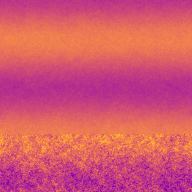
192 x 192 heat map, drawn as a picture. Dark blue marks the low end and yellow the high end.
Stripes running across repeat 2 times from top to bottom. A horizontal seam about 70% of the way down splits the table, and the top part is calmer. No single row or column stands out from its neighbours.
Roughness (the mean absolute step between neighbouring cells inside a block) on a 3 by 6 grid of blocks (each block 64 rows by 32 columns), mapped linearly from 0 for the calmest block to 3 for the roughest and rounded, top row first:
000000
000000
333333
